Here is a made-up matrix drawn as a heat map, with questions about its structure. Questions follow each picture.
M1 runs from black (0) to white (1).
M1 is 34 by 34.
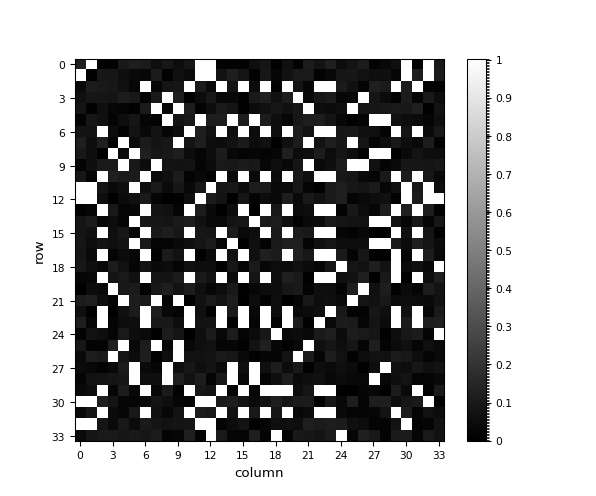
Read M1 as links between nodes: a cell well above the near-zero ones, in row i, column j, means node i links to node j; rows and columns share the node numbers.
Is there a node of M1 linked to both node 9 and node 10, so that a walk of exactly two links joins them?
no
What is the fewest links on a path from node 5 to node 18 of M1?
4
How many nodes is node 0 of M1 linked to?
5
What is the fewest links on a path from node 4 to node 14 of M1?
6
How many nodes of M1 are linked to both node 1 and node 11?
4
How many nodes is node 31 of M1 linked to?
10
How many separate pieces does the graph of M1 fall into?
1
